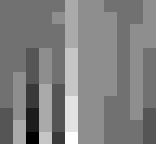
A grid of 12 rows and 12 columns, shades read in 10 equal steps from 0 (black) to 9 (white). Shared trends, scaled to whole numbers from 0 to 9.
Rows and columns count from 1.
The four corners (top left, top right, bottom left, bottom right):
4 5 3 3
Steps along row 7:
up down up down up down same same down up down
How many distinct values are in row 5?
4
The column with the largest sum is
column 6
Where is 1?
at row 10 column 3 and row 11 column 3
